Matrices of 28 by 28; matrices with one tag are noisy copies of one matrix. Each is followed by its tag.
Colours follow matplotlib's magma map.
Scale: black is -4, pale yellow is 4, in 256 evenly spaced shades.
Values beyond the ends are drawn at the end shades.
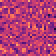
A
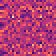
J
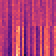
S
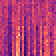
S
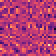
A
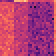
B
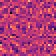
A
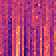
S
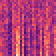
S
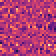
A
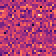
J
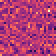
A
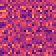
J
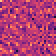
A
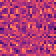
A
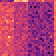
B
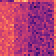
B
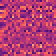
J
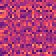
J
